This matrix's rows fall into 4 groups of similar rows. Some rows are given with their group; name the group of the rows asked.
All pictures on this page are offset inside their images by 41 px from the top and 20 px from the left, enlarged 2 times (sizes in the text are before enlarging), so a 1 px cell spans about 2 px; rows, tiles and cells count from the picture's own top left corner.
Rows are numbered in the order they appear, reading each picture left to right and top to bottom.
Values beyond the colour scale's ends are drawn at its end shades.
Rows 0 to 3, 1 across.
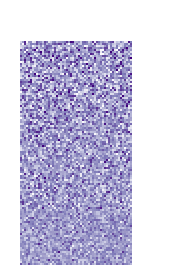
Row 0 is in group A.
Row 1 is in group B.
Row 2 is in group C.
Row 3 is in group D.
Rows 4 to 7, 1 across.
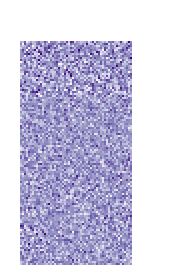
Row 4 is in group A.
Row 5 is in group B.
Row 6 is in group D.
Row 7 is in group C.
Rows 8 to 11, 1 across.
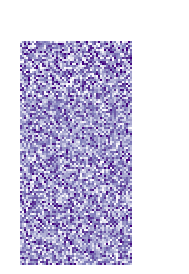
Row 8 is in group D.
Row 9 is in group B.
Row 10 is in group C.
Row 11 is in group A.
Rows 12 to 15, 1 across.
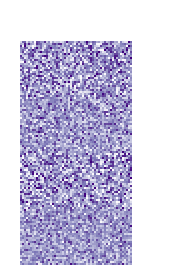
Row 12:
D
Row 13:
B
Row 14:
C
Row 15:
A
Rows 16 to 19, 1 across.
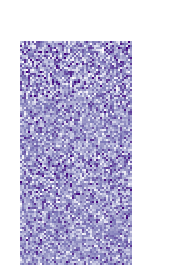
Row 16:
D
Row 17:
C
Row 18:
B
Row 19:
B
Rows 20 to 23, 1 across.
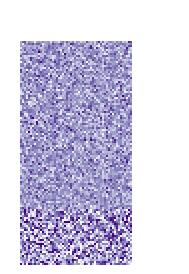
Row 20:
B
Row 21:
C
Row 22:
B
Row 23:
D
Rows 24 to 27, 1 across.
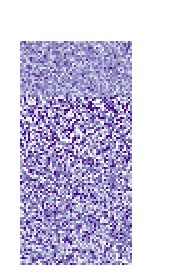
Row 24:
B
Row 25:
D
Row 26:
B
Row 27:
A
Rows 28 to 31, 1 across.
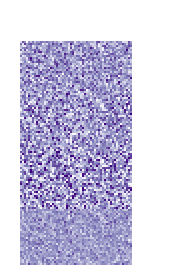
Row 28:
B
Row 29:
D
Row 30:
B
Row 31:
B
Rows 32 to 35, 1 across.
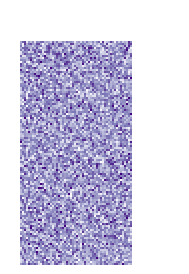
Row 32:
B
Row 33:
A
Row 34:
D
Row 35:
B
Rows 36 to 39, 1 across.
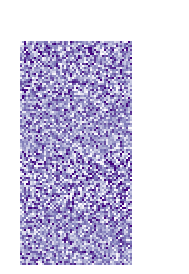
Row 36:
A
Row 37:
B
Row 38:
D
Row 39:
A
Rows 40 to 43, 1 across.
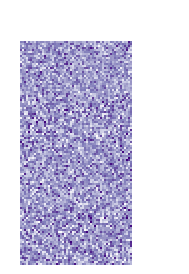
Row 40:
B
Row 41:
C
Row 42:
D
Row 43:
A
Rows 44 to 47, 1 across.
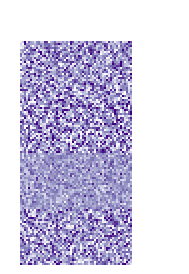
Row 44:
A
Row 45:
D
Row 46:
C
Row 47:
D
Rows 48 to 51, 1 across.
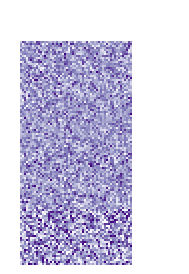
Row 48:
B
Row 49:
A
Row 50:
A
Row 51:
B
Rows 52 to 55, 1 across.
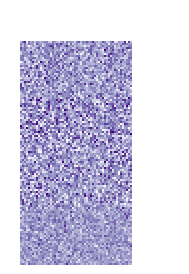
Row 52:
C
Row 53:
B
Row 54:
C
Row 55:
B
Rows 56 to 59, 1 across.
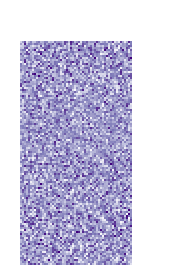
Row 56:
A
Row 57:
B
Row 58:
D
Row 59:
D
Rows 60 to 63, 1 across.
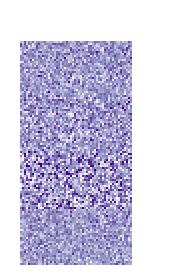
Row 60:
D
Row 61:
D
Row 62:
A
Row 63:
B
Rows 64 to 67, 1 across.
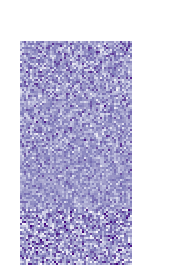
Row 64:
B
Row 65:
C
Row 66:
A
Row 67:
B
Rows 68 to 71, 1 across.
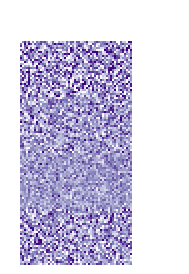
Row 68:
D
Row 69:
C
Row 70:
D
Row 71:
C
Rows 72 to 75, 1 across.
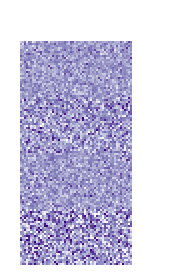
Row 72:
A
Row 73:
D
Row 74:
C
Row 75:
B
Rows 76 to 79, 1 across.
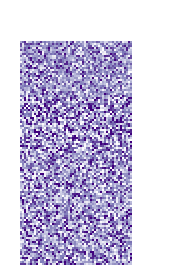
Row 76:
B
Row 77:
A
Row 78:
C
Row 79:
A
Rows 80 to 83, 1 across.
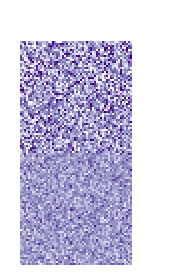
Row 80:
C
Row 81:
C
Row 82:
A
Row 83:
A
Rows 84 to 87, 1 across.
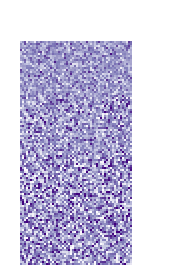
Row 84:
B
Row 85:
C
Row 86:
C
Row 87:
D
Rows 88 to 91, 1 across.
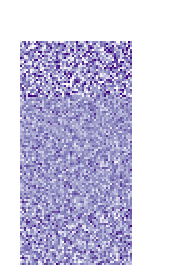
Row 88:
D
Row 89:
A
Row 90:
A
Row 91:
A
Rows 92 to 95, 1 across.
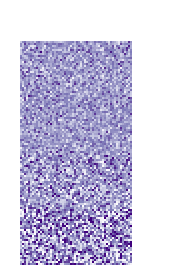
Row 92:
D
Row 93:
A
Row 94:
D
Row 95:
A
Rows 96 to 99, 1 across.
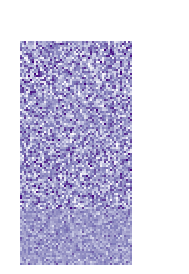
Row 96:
C
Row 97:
D
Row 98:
A
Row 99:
B
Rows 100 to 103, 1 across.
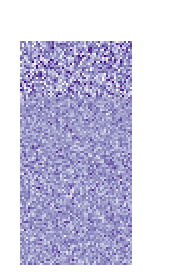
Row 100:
C
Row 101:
A
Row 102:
D
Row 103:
D
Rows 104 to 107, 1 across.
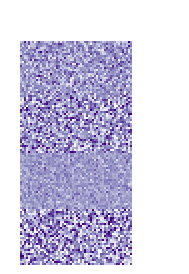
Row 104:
D
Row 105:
A
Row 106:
B
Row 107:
C
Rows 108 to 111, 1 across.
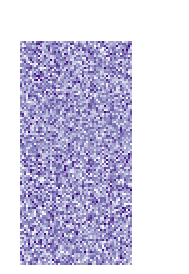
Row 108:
B
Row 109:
C
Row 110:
B
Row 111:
C
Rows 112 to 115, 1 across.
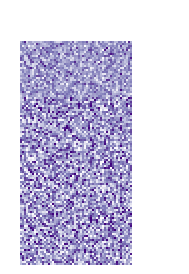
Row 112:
C
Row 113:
A
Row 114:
C
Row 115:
C
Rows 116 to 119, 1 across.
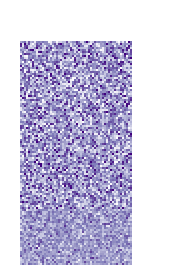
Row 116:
D
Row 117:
B
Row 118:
A
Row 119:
B
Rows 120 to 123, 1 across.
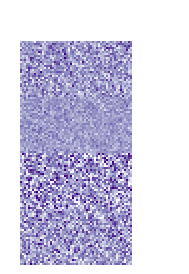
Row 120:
B
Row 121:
B
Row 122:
B
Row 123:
D
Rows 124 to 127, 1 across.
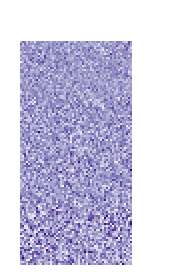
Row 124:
B
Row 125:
D
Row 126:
A
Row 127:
C
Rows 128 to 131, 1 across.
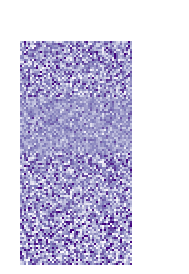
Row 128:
D
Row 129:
C
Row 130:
D
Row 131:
C
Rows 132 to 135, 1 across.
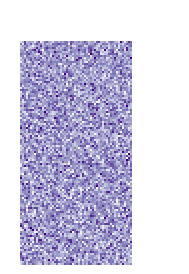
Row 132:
A
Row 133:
B
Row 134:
D
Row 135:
C
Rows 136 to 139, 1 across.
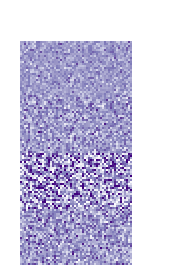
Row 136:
D
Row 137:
D
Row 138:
B
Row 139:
B
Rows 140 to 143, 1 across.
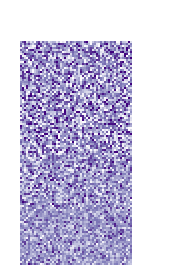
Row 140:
D
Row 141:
B
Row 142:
C
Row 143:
D
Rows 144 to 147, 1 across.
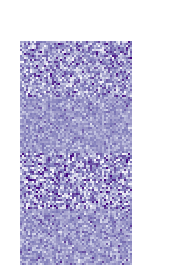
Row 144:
D
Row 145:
B
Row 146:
B
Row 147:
A
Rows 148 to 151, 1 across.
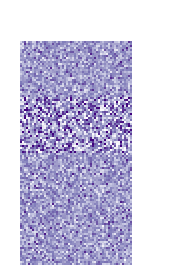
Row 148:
A
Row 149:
A
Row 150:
C
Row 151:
C
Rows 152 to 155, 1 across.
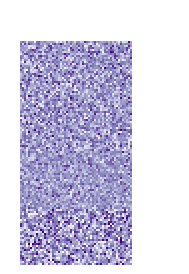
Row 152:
D
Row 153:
A
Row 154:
D
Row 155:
C
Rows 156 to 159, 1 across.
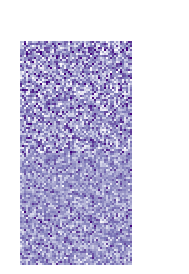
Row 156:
A
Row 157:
A
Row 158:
A
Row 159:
A
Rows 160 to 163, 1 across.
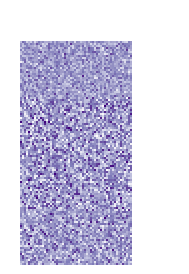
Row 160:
B
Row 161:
C
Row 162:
B
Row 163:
C
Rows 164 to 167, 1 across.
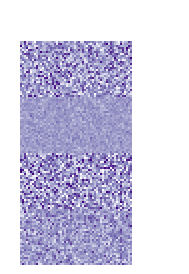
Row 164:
D
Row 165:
B
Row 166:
C
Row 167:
A
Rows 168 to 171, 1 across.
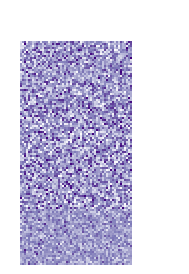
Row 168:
A
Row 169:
D
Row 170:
A
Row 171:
B
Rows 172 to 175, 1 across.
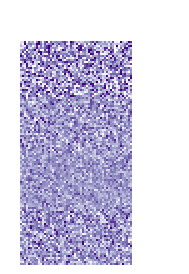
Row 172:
A
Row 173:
C
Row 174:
B
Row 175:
B
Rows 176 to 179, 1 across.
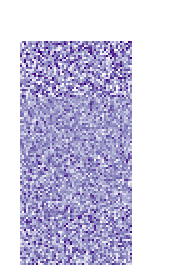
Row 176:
A
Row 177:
C
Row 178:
B
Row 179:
A
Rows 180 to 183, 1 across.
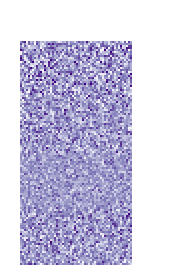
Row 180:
C
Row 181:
B
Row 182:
D
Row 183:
D
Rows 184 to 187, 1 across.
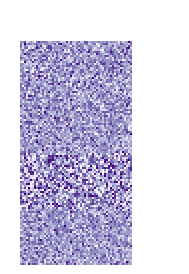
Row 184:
D
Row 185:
B
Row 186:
C
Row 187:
B
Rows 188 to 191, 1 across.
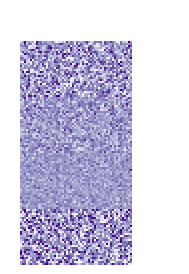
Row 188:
D
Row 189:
A
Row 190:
A
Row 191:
A
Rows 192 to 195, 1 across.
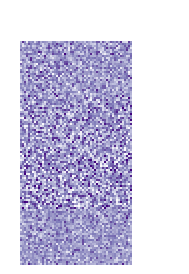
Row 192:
B
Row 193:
D
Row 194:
A
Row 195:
B
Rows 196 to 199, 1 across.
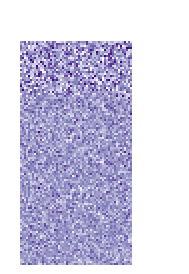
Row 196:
C
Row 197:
D
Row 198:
D
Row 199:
B
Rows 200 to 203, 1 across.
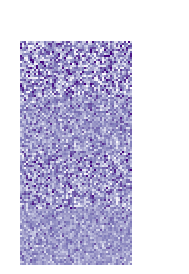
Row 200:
C
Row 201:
A
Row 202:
A
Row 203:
C
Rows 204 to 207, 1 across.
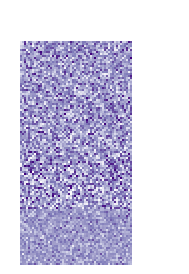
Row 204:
A
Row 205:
D
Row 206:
D
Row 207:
D
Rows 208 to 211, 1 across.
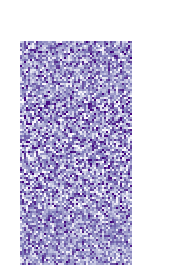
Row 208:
D
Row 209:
A
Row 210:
C
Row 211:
B
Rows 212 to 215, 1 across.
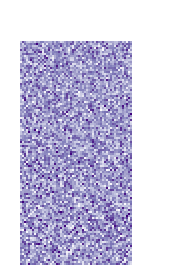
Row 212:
B
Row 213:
A
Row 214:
A
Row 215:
D
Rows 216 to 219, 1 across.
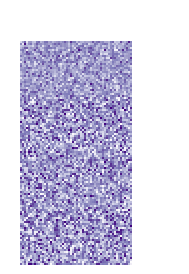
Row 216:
A
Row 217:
D
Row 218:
C
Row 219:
D
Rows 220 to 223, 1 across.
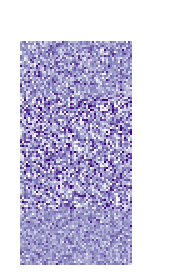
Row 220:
C
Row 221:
A
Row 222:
A
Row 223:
A
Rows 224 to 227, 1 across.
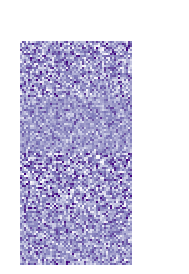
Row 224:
B
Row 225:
D
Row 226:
D
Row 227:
B
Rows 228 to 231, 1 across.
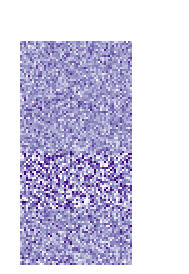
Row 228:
C
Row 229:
A
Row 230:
A
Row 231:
A
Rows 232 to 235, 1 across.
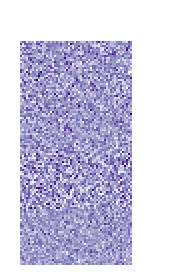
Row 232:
B
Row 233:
A
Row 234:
D
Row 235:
C
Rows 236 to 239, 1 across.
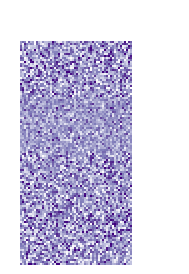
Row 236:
C
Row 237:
D
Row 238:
C
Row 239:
D
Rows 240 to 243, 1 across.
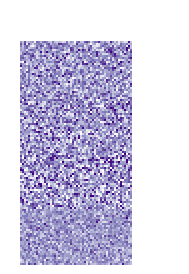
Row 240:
D
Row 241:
D
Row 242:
C
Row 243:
B
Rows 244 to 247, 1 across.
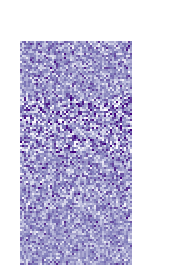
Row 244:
B
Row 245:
A
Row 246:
D
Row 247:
B
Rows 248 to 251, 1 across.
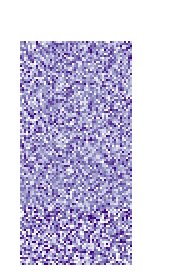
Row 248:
C
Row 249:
C
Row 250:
D
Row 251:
A
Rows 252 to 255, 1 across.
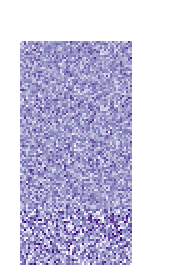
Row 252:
A
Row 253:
A
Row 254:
B
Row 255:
D
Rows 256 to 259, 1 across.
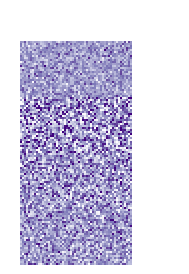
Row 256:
C
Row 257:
A
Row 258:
D
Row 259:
D
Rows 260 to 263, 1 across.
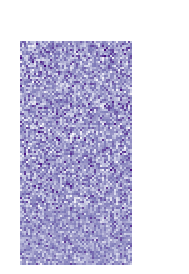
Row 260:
C
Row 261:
D
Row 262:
A
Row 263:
A
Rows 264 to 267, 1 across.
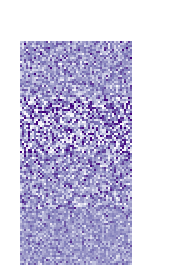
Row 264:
A
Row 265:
D
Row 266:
A
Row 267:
B
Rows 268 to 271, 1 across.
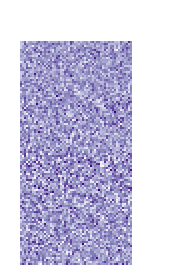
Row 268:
A
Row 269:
D
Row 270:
A
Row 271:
B
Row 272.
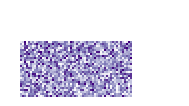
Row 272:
A
